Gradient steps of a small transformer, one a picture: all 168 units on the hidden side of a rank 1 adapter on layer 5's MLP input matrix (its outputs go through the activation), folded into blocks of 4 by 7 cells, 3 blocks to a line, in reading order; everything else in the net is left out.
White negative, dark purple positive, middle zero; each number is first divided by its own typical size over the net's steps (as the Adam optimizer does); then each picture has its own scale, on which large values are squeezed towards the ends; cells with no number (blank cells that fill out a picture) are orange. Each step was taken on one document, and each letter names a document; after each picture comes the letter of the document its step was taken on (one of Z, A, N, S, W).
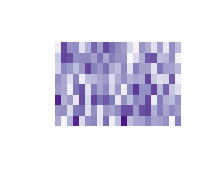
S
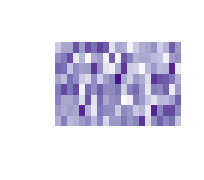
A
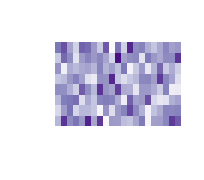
S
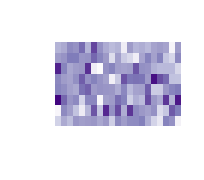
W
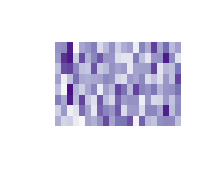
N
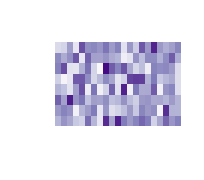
N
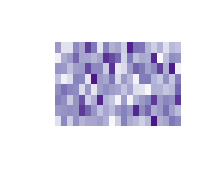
A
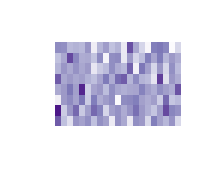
W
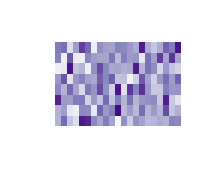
N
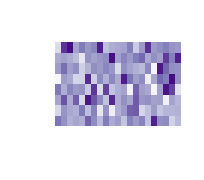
S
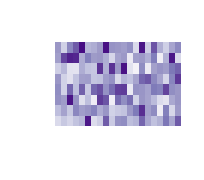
N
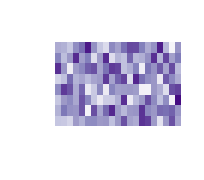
A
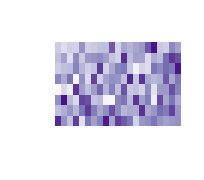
S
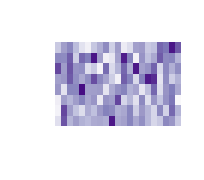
W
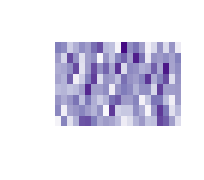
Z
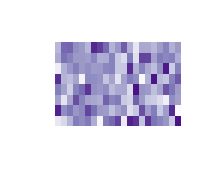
S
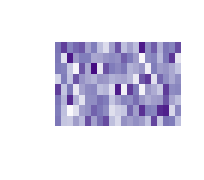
N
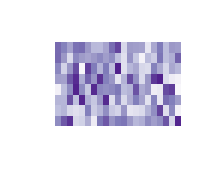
S
